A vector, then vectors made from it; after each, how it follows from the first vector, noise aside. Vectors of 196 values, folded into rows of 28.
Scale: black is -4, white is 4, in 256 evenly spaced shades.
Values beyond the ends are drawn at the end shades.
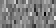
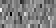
reversed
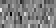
reversed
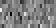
reversed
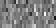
negated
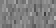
shrunk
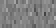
shrunk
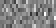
sign-scrambled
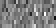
negated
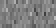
shrunk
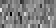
reversed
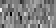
reversed
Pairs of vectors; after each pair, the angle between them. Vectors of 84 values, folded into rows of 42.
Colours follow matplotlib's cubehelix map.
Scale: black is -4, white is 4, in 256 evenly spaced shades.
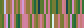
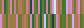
partly opposed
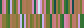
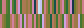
nearly parallel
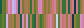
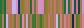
nearly parallel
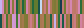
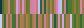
nearly opposite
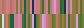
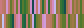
nearly parallel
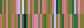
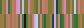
nearly parallel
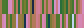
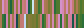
nearly opposite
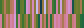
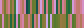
nearly opposite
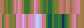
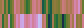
nearly parallel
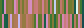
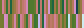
partly opposed
